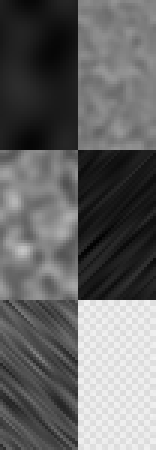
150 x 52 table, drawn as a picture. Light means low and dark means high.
It is made of 3 by 2 panels. Panel 1,1: very high, smooth, faint in contrast. Panel 1,2: middling, blotchy, faint in contrast. Panel 2,1: middling, blotchy. Panel 2,2: very high, slanting up to the right, faint in contrast. Panel 3,1: high, slanting down to the right. Panel 3,2: very low, checkered, faint in contrast.
